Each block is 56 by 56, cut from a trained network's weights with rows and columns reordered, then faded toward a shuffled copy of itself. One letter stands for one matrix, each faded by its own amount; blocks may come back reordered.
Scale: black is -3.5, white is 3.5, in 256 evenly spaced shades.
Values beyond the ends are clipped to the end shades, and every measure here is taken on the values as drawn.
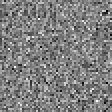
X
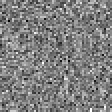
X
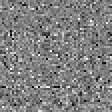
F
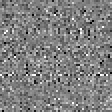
F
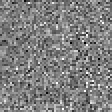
X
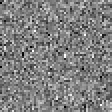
X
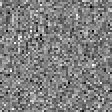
X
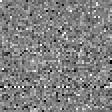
F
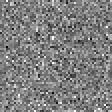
X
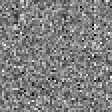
X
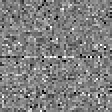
F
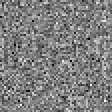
X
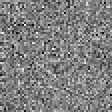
X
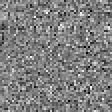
F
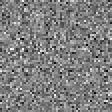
F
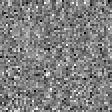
F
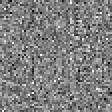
X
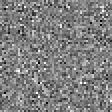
X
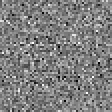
F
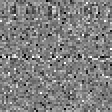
F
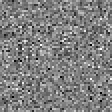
F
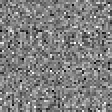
F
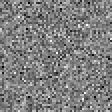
X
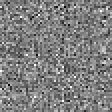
X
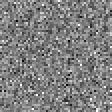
X
